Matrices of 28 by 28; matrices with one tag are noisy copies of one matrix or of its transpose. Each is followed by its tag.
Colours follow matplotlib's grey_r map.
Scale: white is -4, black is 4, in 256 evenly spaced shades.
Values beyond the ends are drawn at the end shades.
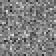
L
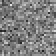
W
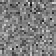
W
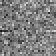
W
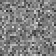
L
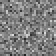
L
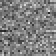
W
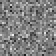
L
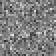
L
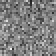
W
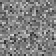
L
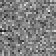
W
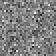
L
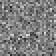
L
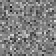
L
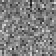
W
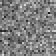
W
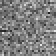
W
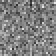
W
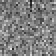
W
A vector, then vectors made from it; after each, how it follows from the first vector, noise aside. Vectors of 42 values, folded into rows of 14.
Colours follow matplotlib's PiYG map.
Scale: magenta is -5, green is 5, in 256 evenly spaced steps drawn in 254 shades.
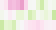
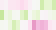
reversed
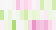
reversed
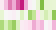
scaled up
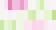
copied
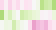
reversed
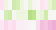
wrapped around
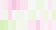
shrunk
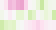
copied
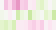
copied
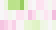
negated
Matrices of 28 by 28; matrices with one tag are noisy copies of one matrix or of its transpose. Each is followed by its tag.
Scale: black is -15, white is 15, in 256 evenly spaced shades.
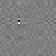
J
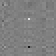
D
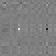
D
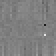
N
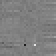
N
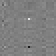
D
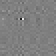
J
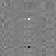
D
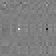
D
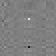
D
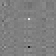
D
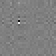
J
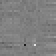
N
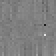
N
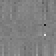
N
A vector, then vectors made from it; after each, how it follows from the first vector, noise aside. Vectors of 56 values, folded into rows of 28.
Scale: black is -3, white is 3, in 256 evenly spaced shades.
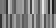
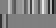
partly zeroed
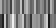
reversed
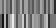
reversed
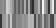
sign-scrambled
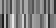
reversed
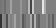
partly zeroed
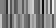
sign-scrambled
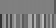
partly zeroed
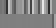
partly zeroed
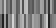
reversed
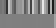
partly zeroed
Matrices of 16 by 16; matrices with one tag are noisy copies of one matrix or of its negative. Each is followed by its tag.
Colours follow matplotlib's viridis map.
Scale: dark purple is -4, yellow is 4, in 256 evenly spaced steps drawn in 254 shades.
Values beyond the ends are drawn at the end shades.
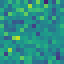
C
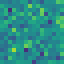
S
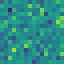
S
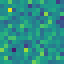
S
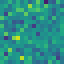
C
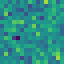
C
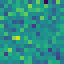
C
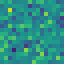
S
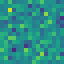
S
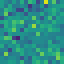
C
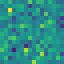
S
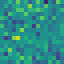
C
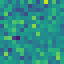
C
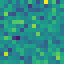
C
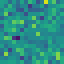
C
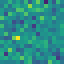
C
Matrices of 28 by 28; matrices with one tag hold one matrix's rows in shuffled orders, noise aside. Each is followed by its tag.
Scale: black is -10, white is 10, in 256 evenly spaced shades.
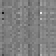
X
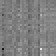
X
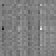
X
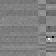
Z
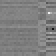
Z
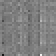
X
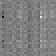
X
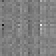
X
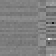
Z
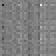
X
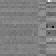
Z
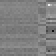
Z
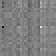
X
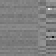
Z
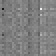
X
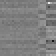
Z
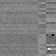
Z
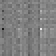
X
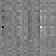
X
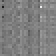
X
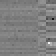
Z
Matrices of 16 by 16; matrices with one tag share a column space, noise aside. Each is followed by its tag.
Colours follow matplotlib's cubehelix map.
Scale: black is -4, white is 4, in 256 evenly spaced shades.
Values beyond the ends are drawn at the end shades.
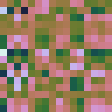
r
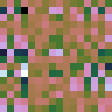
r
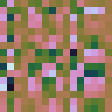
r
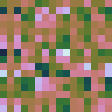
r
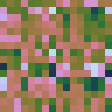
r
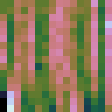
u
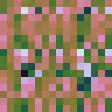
r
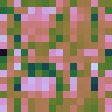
r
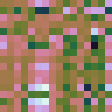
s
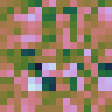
r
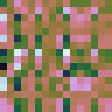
r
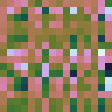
r
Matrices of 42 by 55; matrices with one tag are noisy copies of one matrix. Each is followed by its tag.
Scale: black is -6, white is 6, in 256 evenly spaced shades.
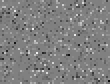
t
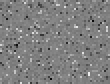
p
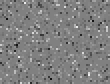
p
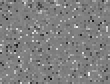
p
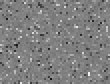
p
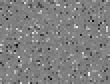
p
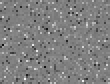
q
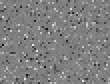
q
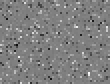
p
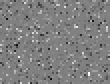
p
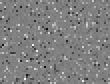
q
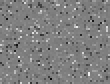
p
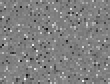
q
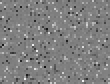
q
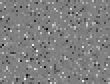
q
